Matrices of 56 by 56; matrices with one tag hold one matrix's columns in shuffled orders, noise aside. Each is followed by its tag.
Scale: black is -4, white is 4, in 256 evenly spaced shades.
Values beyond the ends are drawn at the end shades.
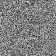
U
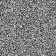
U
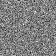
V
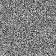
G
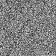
G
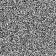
V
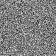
V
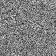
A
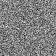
A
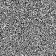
U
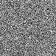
A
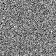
A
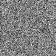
V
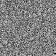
G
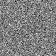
V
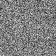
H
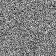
A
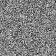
G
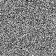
H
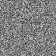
U
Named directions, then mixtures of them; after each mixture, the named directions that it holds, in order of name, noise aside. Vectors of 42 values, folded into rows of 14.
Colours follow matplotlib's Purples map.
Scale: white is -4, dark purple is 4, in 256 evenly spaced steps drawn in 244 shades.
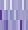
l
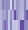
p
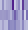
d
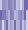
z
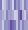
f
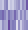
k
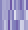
p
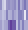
d, f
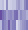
k, l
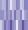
f, k, p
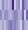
d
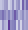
d, k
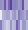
k, l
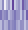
d, l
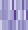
d, k, p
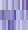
d, k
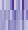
d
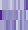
k, l, z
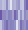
k, l, p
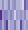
l, z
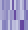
p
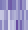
k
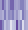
f, k, p
